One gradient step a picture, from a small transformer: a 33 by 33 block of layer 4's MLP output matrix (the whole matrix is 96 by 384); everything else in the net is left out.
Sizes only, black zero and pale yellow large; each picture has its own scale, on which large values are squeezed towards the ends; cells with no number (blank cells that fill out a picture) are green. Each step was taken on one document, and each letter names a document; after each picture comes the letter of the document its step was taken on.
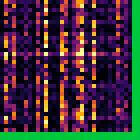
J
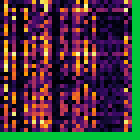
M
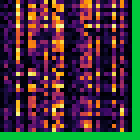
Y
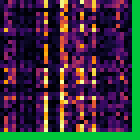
J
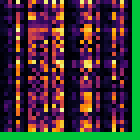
Y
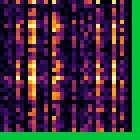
Y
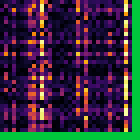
M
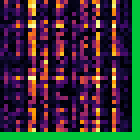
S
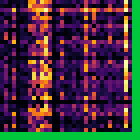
M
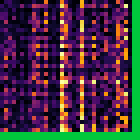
J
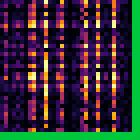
S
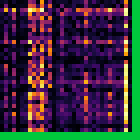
M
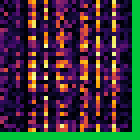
S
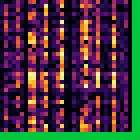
Y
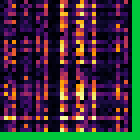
J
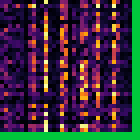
S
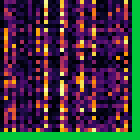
J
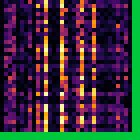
J
